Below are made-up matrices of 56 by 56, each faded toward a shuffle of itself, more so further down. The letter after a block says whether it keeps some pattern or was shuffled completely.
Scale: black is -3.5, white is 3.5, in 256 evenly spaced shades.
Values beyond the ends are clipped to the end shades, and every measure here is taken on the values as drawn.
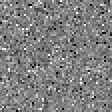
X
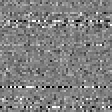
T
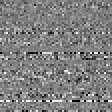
T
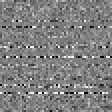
T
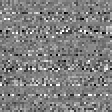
T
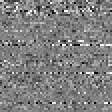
T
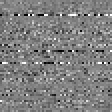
T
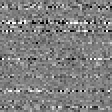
T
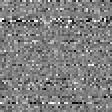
T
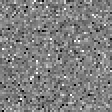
X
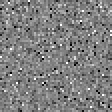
X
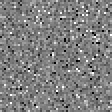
X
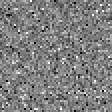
X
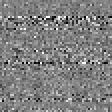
T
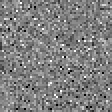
X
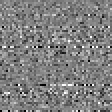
T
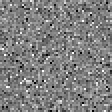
X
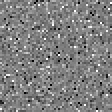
X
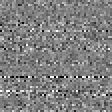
T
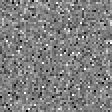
X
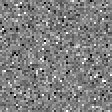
X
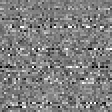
T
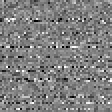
T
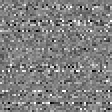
T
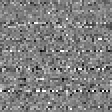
T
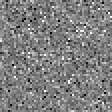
X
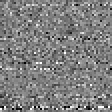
T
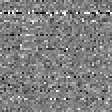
T
